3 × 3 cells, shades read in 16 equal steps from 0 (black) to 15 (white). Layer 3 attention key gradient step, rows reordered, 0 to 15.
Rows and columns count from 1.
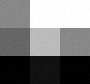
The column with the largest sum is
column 2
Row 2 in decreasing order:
11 8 6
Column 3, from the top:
15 8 0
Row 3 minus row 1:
-8 -14 -15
